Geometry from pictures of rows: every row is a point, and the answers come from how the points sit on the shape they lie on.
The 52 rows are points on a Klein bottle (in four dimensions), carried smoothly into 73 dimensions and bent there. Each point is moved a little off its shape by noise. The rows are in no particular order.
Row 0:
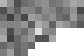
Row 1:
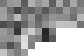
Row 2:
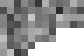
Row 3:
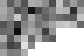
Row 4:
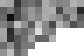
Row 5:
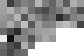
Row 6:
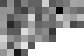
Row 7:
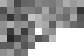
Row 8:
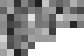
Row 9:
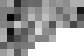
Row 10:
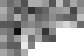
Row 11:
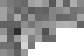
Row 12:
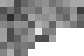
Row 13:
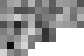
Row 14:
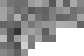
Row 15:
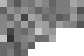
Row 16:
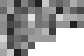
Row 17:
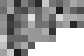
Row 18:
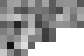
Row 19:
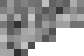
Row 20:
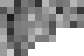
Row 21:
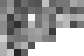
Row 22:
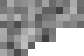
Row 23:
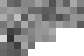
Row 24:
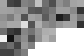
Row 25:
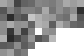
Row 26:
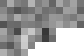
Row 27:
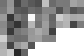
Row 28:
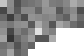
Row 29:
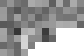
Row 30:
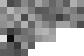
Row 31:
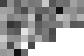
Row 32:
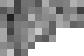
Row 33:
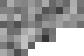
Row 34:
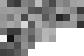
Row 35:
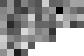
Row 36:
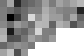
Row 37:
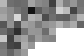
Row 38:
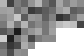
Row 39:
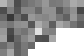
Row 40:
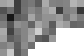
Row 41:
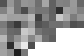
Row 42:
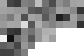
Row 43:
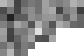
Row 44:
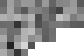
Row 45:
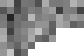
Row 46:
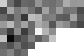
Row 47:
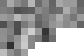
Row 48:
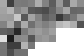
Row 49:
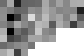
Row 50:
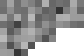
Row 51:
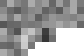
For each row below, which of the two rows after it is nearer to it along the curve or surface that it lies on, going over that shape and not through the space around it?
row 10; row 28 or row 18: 18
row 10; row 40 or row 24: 24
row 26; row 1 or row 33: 33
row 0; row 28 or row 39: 39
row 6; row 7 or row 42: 7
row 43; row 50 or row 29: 50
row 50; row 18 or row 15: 18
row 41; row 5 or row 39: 39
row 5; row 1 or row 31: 1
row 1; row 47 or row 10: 10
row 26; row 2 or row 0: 2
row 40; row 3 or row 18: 18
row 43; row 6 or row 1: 6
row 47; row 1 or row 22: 22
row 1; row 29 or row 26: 29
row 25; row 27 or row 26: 27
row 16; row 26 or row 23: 26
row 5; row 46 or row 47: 46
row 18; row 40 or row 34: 40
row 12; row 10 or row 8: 8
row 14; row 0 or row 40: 0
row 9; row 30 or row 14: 30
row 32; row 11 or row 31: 31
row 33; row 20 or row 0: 20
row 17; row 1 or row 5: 1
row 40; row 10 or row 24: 24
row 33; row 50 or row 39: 50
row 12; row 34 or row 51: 34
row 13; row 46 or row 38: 38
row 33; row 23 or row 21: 21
